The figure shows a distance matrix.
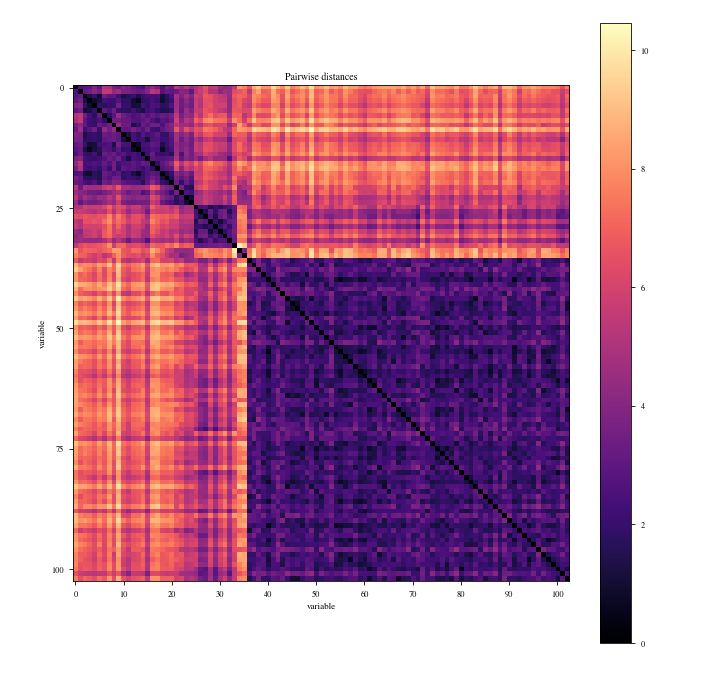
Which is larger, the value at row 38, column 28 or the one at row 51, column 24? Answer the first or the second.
the first
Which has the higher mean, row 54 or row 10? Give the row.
10
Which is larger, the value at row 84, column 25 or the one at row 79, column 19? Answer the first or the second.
the second
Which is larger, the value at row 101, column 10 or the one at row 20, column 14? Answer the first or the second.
the first
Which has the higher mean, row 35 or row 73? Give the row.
35
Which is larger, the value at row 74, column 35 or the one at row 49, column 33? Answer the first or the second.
the first
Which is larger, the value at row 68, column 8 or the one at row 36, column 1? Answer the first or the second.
the first
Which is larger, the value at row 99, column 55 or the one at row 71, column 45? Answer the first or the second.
the second
